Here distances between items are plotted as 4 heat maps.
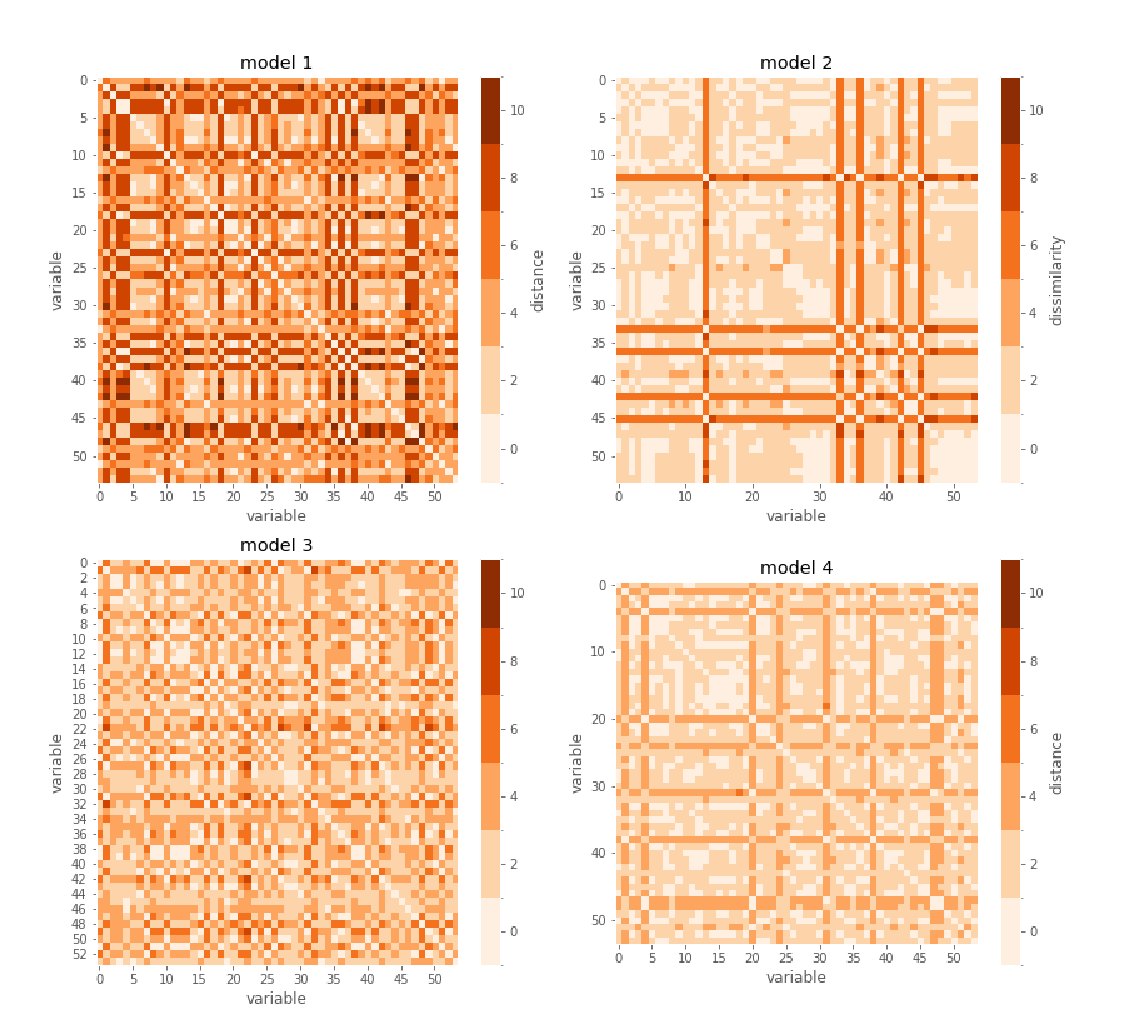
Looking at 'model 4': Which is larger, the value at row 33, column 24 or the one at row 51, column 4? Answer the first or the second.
the first
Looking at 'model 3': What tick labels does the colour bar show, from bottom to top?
0, 2, 4, 6, 8, 10
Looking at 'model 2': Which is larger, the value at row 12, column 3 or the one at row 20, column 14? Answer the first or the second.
the first
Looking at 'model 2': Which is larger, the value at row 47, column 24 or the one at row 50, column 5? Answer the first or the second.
the first
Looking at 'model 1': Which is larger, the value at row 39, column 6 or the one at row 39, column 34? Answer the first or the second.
the second
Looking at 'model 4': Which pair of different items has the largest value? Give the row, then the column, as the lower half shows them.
31, 18
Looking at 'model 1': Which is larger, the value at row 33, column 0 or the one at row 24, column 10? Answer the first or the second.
the second
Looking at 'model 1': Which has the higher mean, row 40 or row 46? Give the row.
46
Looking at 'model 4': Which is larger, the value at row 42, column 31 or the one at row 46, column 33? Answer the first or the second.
the first
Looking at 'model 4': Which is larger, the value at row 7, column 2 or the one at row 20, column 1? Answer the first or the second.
the second
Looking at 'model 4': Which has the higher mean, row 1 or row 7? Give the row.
1
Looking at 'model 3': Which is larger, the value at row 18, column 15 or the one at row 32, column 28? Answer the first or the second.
the first
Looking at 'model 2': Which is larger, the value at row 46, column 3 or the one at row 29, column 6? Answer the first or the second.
the first
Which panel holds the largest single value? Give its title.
model 1
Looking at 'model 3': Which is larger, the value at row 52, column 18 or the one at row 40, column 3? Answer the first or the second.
the first
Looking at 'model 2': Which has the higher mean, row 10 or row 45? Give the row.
45
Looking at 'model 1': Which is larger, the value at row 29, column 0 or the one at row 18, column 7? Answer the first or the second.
the second
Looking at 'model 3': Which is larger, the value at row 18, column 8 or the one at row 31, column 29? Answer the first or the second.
the second
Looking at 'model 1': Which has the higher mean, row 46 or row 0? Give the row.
46
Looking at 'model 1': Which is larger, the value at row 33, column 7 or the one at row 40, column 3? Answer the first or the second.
the second
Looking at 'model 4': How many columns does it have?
54
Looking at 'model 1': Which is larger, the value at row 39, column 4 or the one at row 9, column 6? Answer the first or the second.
the first
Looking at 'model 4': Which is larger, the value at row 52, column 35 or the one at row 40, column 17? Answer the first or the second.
the first
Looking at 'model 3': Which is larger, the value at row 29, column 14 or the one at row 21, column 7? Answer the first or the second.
the second
